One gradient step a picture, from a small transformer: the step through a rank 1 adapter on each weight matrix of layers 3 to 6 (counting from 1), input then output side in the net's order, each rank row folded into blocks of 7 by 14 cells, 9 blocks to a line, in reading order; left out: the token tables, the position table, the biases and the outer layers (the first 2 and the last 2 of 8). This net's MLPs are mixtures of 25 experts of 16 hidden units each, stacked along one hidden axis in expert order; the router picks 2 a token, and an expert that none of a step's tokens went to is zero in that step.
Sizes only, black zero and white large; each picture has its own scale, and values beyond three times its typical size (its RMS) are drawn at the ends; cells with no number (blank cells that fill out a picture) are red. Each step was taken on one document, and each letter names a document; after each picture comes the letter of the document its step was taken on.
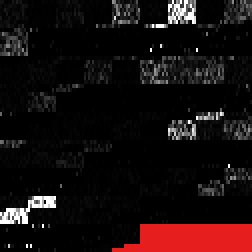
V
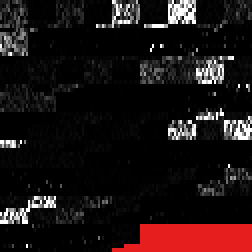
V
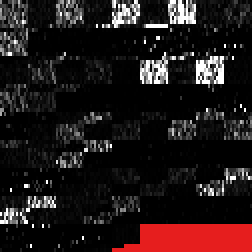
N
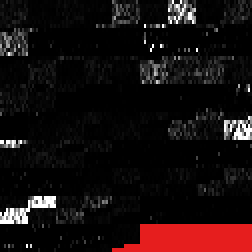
V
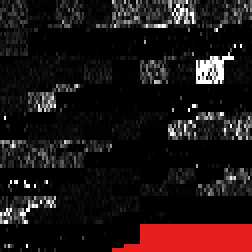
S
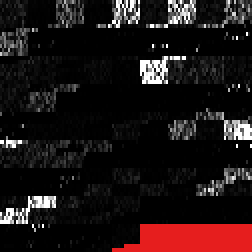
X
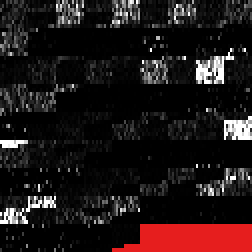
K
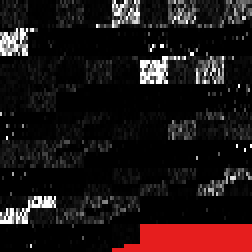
X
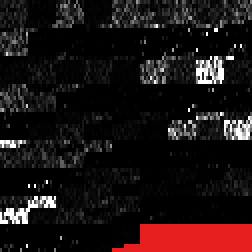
S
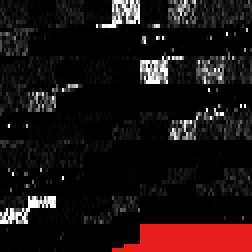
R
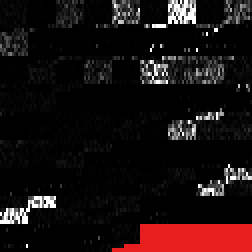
V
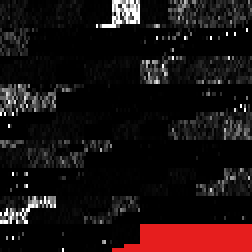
K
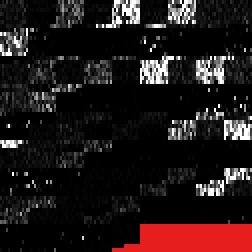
R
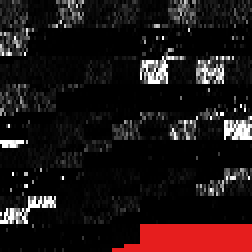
K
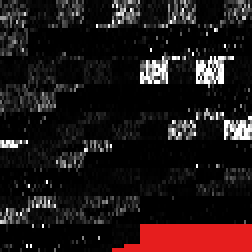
N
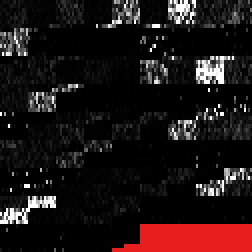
R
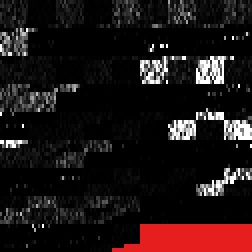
X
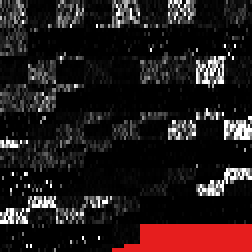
N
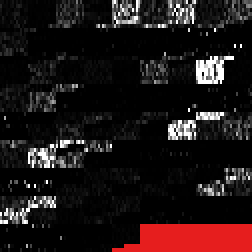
S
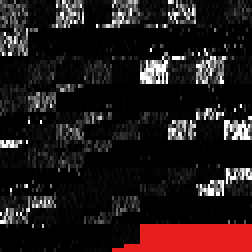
N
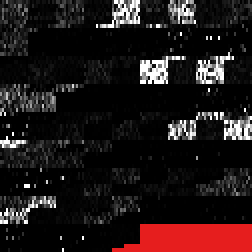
K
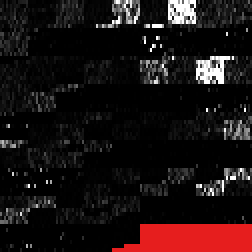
R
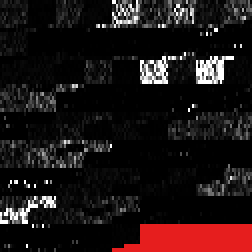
S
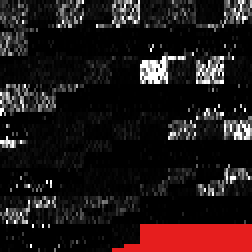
N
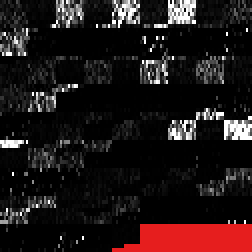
R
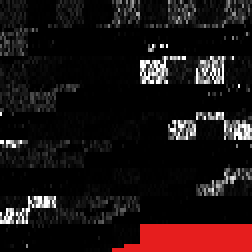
X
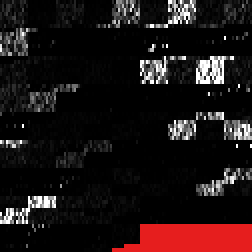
X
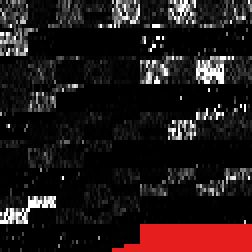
R
